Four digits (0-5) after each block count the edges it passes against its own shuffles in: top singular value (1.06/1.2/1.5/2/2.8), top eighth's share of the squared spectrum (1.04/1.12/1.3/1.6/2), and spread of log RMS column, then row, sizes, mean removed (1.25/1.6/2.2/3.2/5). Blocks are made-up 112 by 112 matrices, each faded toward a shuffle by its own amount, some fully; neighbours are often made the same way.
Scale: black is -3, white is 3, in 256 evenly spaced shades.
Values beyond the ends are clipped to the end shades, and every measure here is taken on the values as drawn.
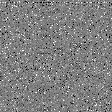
3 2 0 1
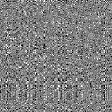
5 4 3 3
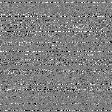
2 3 0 4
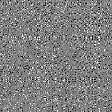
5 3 2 2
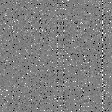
4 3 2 1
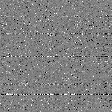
4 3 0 2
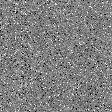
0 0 1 0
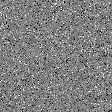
0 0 0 0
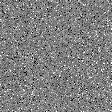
0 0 1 0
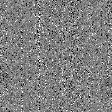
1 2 3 0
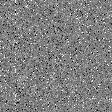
1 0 1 0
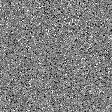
2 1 0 0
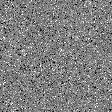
0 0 0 0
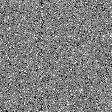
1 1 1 0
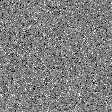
0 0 0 0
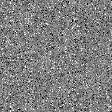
1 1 2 0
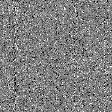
1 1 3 0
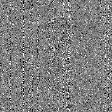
2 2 4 0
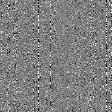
3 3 4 0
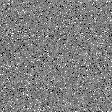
3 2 0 1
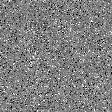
3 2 0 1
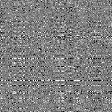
5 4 2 4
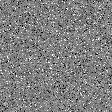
0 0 0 0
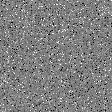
0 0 0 0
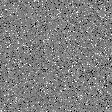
0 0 0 0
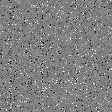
3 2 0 0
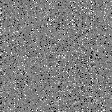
3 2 2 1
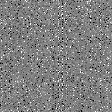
4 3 2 1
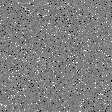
0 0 0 0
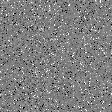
2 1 0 0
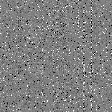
4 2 2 0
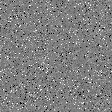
2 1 0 0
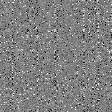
4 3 2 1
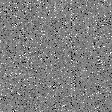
2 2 1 0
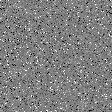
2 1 0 0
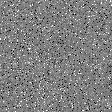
1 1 0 0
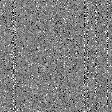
2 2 3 0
